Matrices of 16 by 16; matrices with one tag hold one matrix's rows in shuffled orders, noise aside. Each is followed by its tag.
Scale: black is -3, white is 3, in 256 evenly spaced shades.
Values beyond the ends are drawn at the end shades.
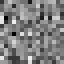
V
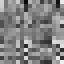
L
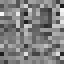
L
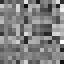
L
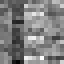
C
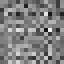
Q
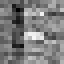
C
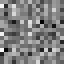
V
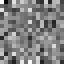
V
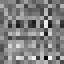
Q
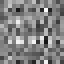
Q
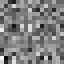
V
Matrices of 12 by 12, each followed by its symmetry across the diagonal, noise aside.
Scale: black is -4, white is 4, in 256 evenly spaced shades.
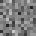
neither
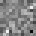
symmetric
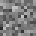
neither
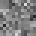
antisymmetric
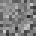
symmetric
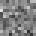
neither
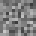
antisymmetric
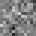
neither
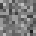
neither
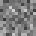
neither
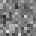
neither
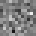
antisymmetric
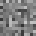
antisymmetric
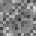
symmetric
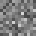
symmetric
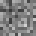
symmetric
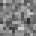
antisymmetric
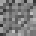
symmetric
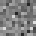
antisymmetric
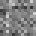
antisymmetric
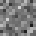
symmetric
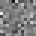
antisymmetric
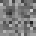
neither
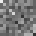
symmetric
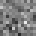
neither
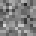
antisymmetric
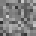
antisymmetric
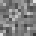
symmetric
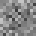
symmetric
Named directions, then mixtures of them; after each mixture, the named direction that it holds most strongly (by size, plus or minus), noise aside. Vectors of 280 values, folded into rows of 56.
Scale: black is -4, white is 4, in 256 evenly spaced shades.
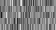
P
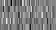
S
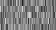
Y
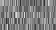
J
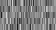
P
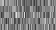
J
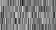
Y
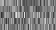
J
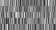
J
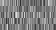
J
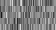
P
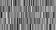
P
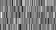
P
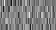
S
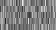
Y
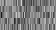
P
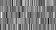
P
